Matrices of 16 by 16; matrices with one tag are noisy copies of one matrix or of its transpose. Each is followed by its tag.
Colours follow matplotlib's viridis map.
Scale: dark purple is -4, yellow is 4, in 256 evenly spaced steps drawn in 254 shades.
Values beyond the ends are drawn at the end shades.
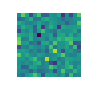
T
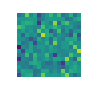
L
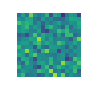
L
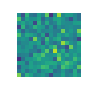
T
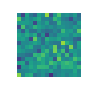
T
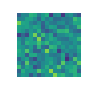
L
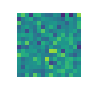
T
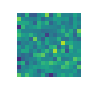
T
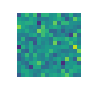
L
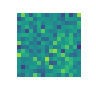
T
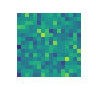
L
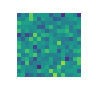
L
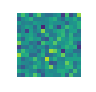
T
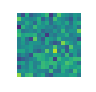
T
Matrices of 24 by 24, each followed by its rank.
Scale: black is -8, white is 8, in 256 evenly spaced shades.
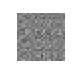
five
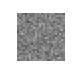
full rank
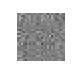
five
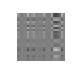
one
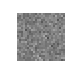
full rank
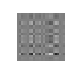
one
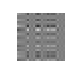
one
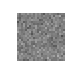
full rank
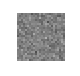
full rank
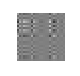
one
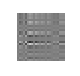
one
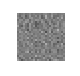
five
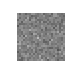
full rank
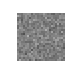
full rank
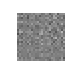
five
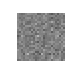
five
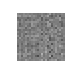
five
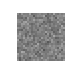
full rank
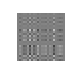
one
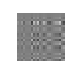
one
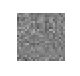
five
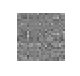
five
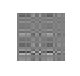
one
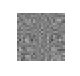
five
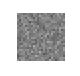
full rank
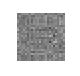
five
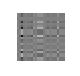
one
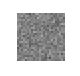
full rank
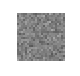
full rank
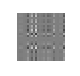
one
